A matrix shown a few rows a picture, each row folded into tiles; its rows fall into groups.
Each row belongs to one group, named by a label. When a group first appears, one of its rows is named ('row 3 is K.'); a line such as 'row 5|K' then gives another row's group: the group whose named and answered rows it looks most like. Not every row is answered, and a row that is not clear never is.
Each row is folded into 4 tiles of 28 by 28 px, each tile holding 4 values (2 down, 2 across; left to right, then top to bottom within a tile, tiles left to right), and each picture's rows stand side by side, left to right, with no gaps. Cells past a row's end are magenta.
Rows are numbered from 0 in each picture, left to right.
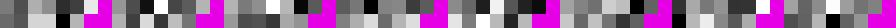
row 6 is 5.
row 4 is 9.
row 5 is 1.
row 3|9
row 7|1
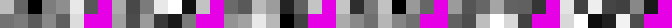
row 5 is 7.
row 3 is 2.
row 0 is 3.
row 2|5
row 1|1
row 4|2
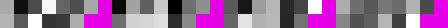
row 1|5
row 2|5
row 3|3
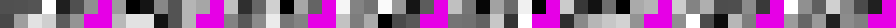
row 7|1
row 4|3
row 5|2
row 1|9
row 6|7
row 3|1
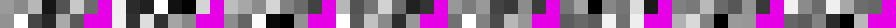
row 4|7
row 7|1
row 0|7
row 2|1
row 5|3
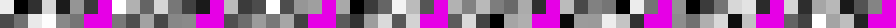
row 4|7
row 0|2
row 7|2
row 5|2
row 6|3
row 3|3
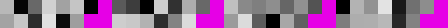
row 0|3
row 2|7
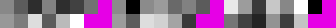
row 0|9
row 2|3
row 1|2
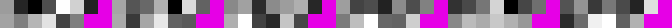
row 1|2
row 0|3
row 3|9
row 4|5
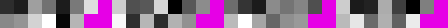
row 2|9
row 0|5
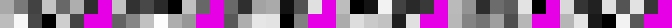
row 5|7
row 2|5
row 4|3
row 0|7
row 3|9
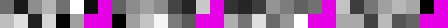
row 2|9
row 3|3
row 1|5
